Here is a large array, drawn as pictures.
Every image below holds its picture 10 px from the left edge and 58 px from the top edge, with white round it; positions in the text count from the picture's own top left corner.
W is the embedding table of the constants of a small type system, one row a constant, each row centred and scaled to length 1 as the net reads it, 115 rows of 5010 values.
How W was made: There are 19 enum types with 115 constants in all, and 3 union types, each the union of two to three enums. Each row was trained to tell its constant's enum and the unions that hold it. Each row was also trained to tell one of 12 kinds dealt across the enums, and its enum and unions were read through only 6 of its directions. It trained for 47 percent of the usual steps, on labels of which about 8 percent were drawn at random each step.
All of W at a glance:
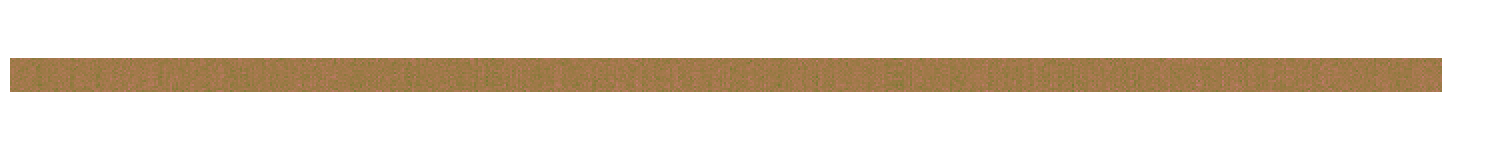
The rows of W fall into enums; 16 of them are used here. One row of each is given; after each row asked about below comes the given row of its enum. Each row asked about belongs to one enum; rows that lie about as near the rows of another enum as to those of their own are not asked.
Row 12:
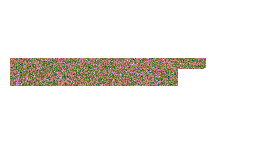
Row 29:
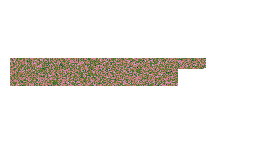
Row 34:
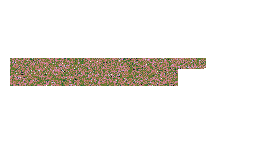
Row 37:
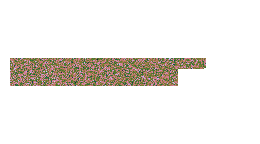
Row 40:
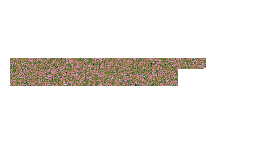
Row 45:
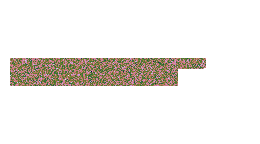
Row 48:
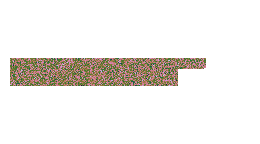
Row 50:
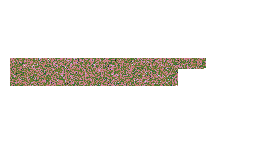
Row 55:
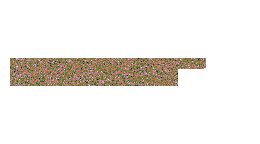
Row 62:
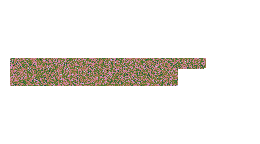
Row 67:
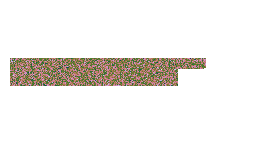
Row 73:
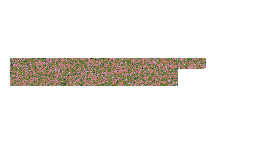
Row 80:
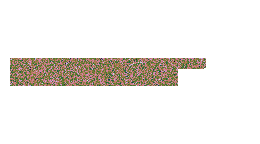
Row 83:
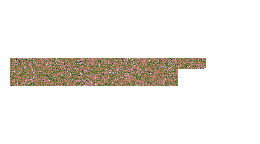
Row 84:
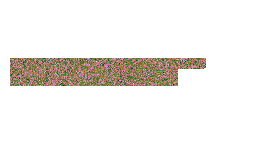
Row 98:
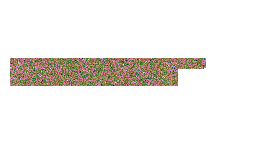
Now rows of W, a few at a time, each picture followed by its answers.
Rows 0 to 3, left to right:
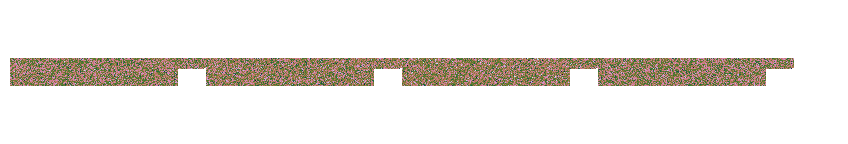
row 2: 73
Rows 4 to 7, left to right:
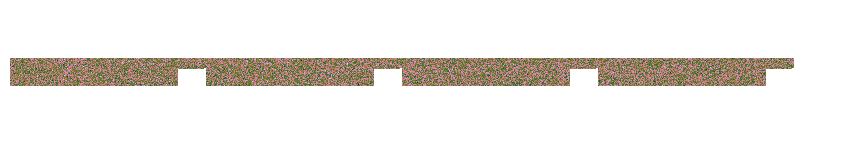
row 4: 37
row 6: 45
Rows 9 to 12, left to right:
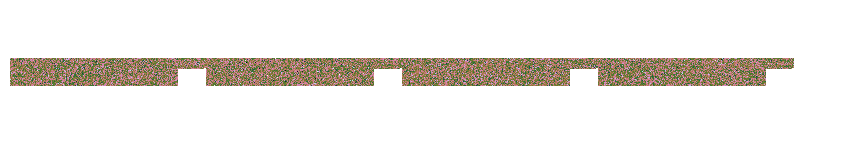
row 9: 29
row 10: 37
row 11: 84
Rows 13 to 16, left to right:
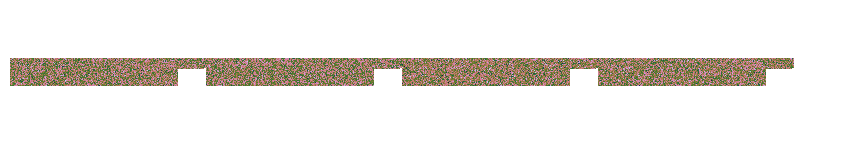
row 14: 83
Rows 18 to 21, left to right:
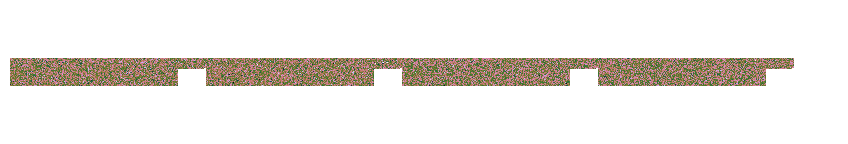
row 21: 45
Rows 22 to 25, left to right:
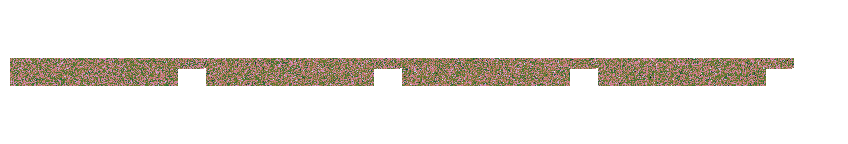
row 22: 34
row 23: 73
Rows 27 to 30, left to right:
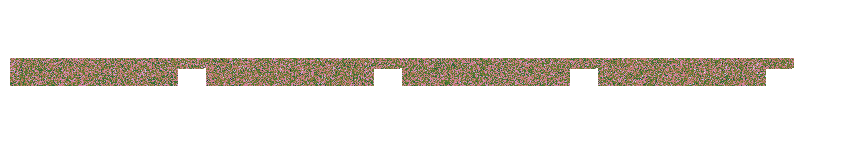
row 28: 62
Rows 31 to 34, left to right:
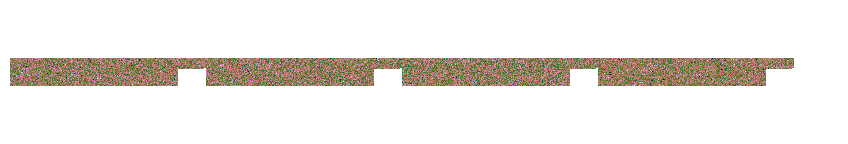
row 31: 40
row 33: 29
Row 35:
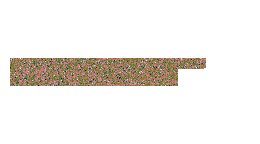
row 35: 80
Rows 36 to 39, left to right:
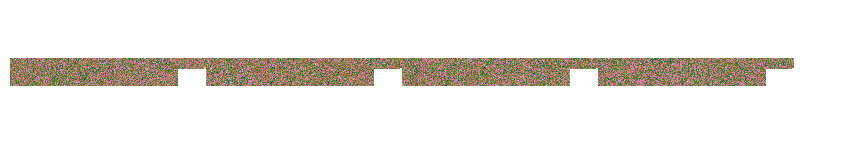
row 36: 48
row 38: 29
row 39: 84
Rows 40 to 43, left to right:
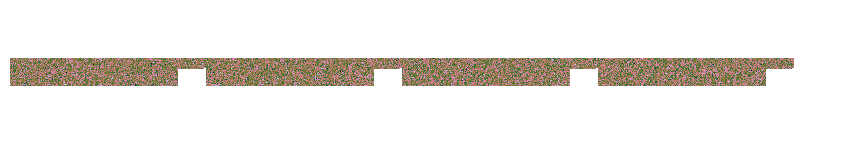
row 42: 29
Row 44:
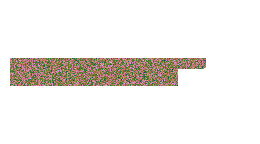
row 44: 40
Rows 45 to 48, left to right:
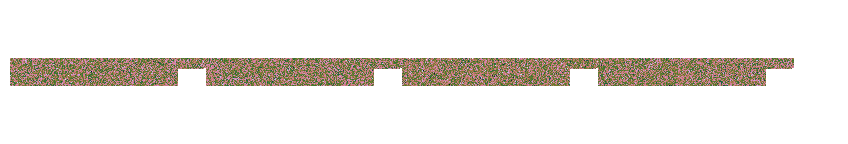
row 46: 62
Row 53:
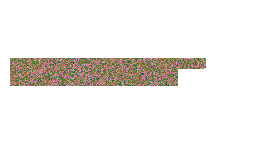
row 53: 84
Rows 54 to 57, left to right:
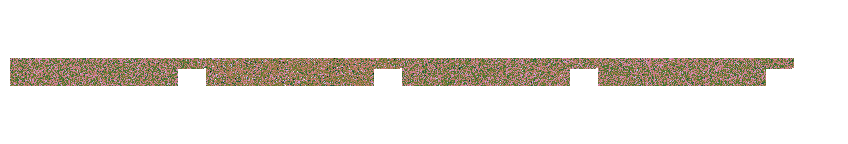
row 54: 80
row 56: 45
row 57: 83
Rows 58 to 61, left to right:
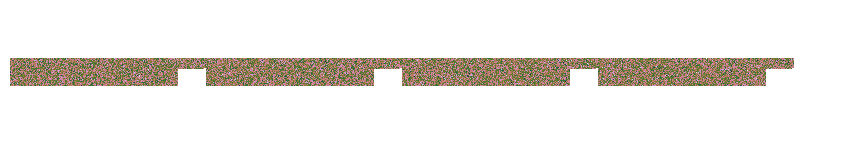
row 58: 29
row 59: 48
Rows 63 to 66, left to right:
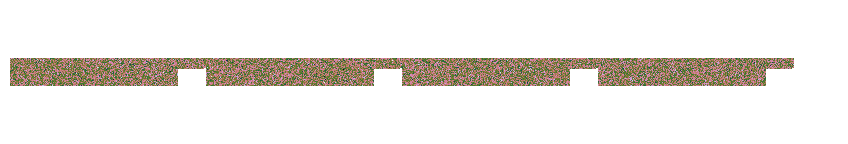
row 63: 48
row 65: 84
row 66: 62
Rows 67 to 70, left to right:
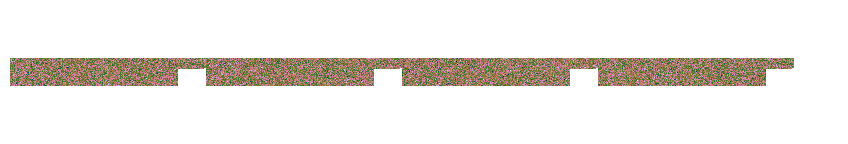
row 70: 84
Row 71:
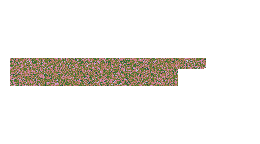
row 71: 34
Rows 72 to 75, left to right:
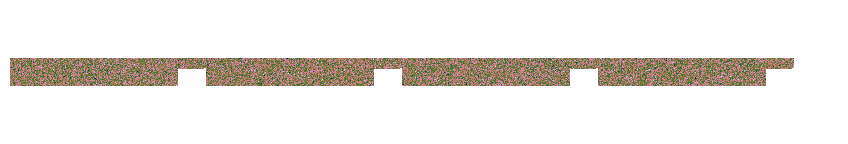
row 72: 45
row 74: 37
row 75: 29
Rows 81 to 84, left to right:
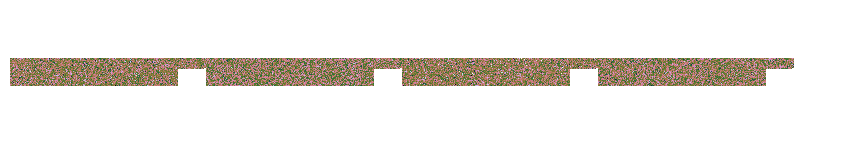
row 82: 34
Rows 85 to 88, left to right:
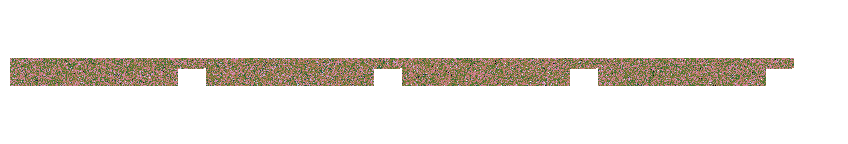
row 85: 40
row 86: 80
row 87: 73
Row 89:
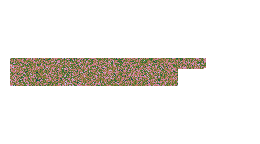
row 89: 62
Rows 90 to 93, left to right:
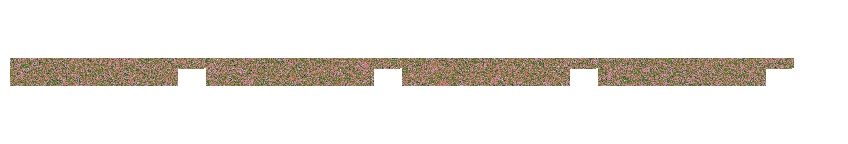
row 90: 45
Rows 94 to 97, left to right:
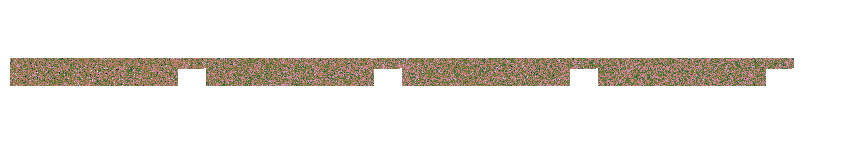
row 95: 48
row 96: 62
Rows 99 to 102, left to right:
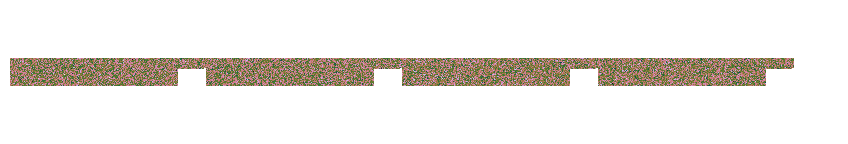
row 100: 12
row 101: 37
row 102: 37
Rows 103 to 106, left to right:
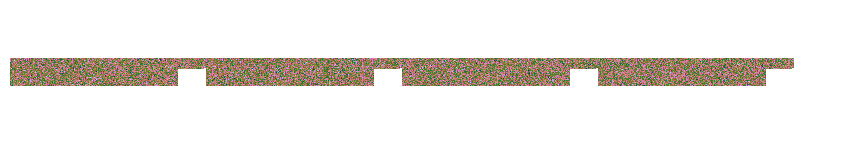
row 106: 80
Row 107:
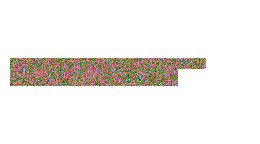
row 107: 80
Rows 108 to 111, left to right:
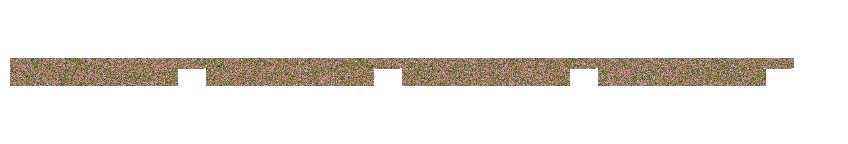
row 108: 73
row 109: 40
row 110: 12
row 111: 84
